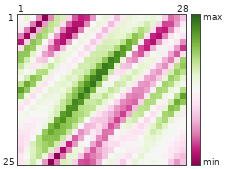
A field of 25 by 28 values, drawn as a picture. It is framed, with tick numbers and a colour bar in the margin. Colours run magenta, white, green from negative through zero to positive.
There is no overall slope. The histogram is bell-shaped. Neither half mirrors the other. Streaks slant up to the right. The bottom right is the smoothest part.
